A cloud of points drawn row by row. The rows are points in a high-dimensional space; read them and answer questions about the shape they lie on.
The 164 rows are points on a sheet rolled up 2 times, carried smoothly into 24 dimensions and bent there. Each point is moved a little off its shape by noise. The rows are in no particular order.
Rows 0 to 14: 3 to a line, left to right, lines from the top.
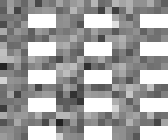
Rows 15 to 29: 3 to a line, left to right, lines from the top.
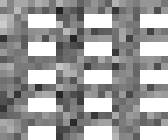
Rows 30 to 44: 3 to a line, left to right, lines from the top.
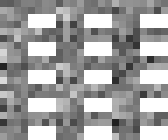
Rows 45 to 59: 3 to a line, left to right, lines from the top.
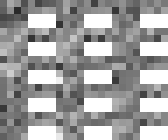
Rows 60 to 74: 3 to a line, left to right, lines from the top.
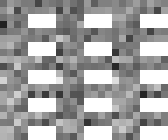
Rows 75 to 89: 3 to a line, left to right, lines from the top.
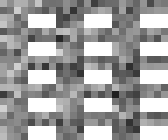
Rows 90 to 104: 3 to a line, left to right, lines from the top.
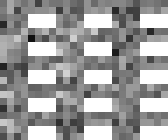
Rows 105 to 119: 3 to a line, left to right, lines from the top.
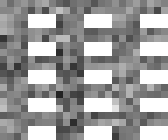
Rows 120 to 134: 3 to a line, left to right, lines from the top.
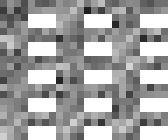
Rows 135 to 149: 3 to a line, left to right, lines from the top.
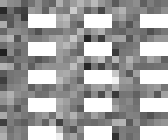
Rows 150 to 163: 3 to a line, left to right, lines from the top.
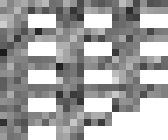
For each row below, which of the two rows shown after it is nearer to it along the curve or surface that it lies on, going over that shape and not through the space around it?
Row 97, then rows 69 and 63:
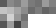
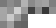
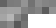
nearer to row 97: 69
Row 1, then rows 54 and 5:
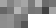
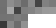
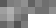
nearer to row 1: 5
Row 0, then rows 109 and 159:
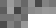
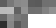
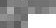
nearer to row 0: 109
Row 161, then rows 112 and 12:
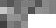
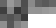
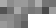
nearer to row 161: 12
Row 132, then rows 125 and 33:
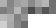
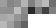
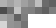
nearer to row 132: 125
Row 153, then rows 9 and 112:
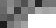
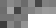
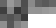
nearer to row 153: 112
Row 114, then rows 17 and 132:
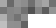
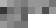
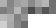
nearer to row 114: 17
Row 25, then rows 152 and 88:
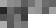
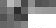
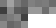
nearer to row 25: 152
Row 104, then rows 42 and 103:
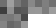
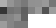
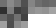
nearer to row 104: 42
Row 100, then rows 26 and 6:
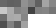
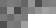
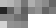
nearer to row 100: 26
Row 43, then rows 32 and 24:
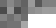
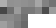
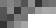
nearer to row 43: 32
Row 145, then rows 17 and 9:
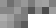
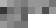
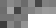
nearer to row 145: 17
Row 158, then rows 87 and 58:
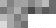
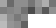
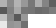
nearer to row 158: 58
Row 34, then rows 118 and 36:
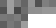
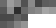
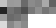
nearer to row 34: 36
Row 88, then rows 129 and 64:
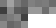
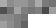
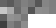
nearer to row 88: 129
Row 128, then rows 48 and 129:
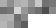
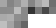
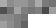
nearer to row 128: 48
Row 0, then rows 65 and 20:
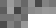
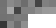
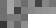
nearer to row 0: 20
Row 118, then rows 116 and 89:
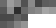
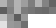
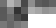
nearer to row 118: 89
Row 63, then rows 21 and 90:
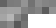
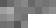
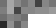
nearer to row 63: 21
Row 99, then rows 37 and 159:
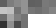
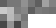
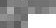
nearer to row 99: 37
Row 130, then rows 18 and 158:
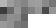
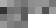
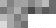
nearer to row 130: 18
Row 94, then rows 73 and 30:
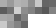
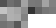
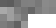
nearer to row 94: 73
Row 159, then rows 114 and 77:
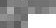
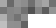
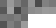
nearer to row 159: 114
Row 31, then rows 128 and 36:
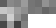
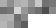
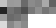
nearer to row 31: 128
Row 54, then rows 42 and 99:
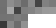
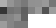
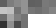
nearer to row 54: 99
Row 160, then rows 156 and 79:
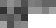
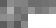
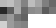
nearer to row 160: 79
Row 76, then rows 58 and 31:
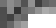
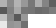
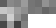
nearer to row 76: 58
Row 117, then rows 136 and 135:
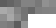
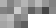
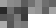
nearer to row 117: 136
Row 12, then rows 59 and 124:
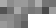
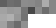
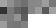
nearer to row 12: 124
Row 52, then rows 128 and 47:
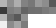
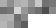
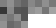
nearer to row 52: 128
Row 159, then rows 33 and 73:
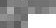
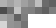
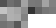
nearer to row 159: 73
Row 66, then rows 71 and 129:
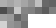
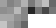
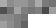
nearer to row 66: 71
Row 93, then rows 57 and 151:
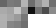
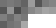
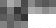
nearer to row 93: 57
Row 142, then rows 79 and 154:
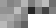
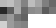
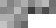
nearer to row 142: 154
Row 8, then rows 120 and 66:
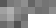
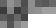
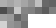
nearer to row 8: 66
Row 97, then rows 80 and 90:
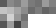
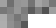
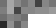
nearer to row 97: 90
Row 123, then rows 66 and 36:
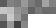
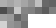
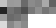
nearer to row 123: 66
